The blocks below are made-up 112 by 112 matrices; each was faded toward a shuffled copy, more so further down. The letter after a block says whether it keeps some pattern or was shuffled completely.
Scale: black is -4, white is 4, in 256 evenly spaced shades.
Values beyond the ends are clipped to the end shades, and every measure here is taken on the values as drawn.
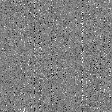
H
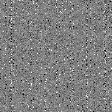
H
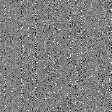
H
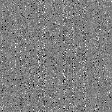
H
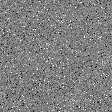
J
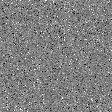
J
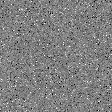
J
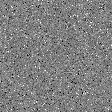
J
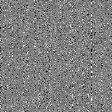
H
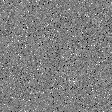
J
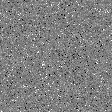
J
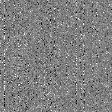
H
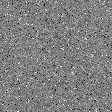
J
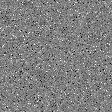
J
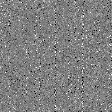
H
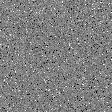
J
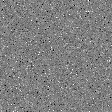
J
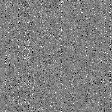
H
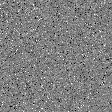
J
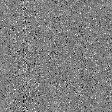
H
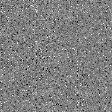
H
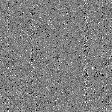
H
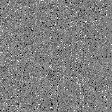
H
